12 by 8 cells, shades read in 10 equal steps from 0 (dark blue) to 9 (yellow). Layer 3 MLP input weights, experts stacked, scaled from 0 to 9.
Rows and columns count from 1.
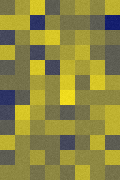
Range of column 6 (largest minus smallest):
3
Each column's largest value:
7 8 8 8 9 7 8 7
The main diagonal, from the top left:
4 7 7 5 7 4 5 7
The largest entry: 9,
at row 7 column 5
